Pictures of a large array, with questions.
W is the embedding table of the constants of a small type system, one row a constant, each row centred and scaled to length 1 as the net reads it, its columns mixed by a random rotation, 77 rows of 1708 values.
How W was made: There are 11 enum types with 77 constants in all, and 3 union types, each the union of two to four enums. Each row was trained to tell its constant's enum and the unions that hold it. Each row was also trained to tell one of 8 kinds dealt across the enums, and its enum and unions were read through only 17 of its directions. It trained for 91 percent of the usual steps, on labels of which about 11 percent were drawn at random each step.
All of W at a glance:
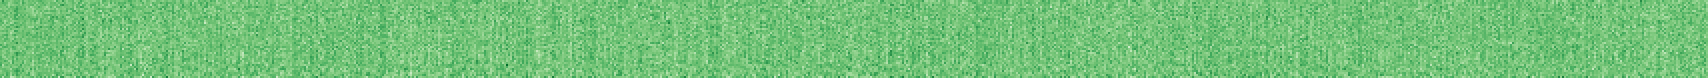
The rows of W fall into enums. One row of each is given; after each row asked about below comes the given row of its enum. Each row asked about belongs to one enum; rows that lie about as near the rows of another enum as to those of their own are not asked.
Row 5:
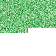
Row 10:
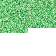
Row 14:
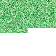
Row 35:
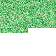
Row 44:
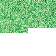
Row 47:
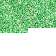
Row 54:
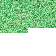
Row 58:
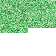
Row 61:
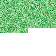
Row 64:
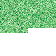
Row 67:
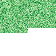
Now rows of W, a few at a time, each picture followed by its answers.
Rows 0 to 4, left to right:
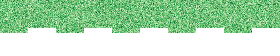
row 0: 47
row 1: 35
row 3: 47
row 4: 61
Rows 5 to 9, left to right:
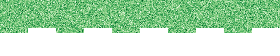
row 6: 14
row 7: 47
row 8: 58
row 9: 14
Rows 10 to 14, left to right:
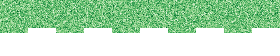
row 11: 54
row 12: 14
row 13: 5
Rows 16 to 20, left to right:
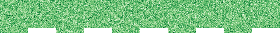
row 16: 5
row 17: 47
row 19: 35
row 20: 10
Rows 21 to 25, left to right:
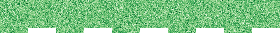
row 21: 58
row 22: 44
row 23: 58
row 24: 58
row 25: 14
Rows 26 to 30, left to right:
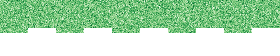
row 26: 54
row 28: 44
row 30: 54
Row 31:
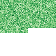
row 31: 64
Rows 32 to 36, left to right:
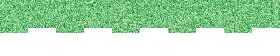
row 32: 61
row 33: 58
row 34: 54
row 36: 35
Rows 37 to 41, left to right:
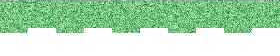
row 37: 44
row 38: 10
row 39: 64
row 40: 35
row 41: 67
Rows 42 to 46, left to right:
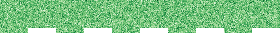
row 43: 14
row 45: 10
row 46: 35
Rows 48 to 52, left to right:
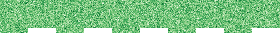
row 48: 35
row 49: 10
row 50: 61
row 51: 44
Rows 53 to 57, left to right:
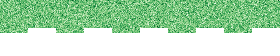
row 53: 54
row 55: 61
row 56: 10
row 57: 61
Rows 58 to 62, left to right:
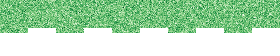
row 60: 47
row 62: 10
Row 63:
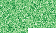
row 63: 61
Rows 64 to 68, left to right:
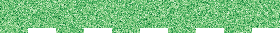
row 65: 14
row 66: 5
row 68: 5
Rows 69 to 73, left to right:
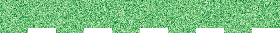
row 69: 67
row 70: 44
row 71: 47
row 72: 64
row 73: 54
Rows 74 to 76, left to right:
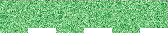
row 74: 14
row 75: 54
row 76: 61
